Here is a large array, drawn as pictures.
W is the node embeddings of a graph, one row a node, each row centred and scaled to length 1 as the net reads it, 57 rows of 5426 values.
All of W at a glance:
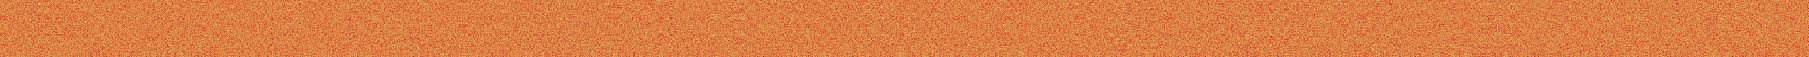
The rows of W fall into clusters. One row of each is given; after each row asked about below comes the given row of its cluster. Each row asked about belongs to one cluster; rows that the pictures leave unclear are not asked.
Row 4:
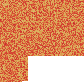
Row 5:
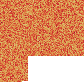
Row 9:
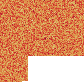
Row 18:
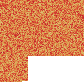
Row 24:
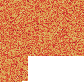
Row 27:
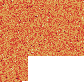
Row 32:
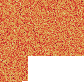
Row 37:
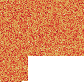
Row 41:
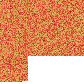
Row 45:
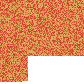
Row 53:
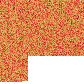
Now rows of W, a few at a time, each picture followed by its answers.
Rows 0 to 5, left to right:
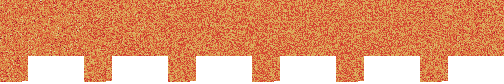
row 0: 9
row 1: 24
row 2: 27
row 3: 4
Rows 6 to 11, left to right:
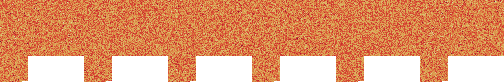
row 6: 18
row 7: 5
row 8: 41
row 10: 4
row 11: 27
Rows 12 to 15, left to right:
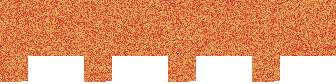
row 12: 32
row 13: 37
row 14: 18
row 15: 53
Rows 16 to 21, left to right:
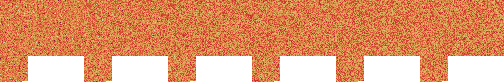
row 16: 45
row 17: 18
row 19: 45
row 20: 32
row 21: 41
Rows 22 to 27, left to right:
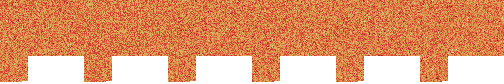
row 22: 18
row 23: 4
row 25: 27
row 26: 24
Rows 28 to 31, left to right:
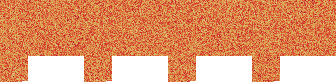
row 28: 53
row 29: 32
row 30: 27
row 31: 37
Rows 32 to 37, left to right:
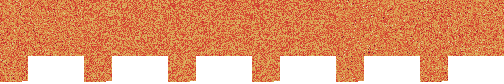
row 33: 45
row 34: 18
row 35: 18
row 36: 27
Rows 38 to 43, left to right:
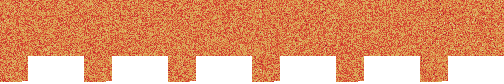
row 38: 32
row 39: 4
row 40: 5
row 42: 4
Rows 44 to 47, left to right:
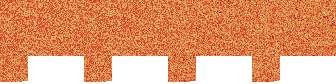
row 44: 45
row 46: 37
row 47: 53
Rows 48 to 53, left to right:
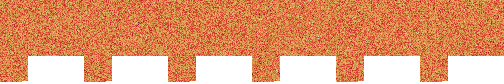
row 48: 9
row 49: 5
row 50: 37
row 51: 45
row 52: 24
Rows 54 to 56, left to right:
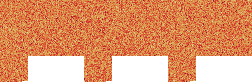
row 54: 53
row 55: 24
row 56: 53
